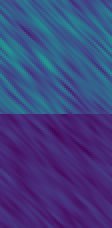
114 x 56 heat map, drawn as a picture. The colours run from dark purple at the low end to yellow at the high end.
It is made of 2 by 1 panels. Panel 1,1: low, slanting down to the right. Panel 2,1: very low, slanting down to the right, faint in contrast.
